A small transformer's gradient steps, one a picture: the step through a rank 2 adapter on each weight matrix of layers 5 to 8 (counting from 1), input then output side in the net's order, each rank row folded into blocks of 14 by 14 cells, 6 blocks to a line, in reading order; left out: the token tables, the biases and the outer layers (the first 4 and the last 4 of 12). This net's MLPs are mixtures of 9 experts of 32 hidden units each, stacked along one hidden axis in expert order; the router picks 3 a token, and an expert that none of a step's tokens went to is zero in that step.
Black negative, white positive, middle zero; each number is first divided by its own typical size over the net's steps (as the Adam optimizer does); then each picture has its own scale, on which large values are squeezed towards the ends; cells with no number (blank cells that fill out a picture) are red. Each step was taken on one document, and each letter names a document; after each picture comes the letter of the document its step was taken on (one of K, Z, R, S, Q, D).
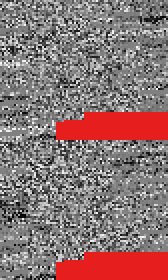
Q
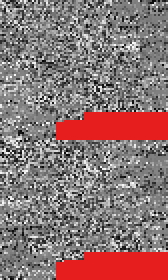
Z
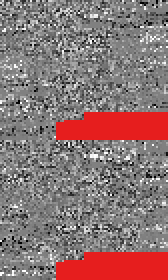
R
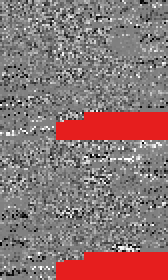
R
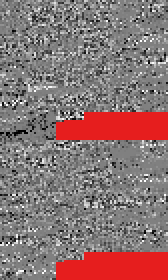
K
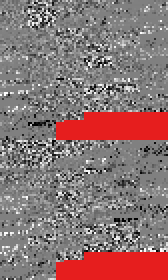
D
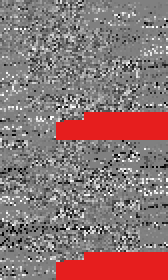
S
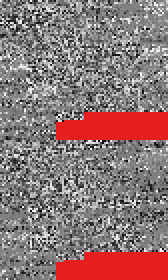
Z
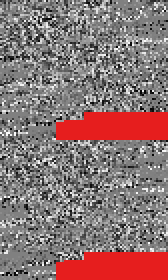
Z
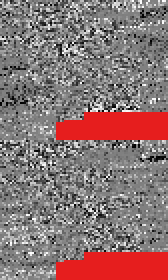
K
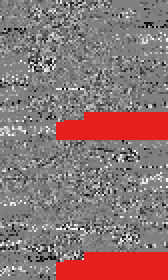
S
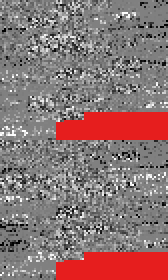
S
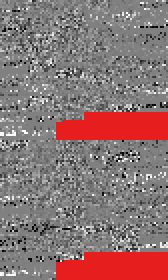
S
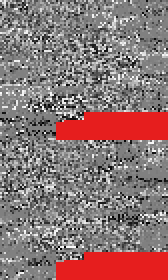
Z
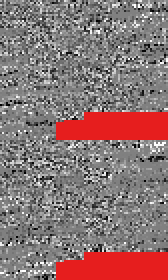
K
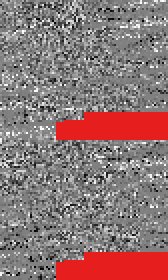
R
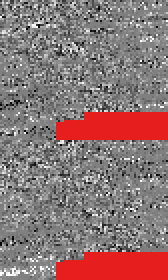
R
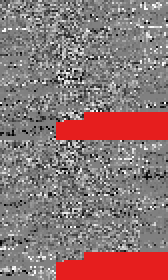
R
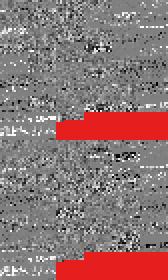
S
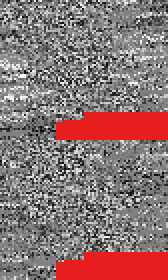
Q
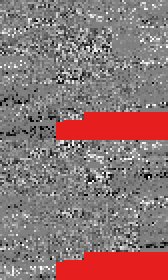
R
